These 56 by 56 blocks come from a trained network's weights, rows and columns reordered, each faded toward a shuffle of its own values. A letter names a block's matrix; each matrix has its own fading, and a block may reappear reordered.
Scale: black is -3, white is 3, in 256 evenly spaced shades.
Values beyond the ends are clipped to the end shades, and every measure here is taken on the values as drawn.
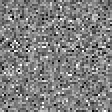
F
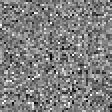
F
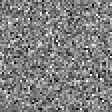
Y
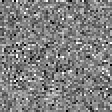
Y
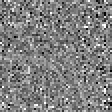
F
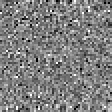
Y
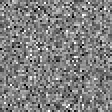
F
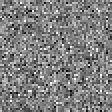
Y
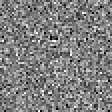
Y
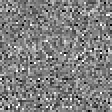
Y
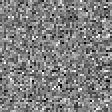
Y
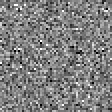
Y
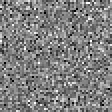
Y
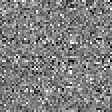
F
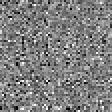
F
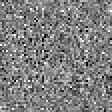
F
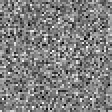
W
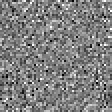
F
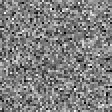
W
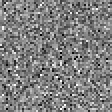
Y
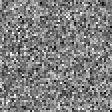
W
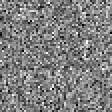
W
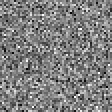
W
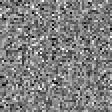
Y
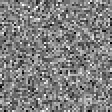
W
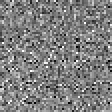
F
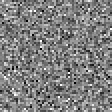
W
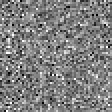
F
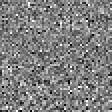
F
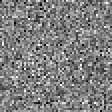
Y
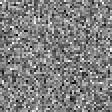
W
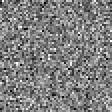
W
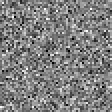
W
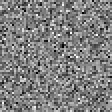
W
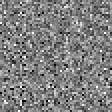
F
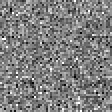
Y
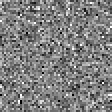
Y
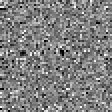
F
